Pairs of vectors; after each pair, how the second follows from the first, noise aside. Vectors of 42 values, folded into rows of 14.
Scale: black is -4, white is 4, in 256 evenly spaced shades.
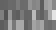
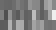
copied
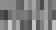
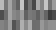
reversed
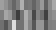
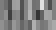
reversed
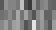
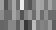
reversed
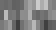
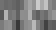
copied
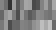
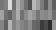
negated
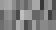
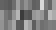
negated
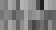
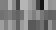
copied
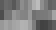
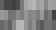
reversed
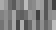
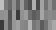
reversed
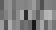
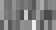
negated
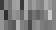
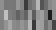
reversed
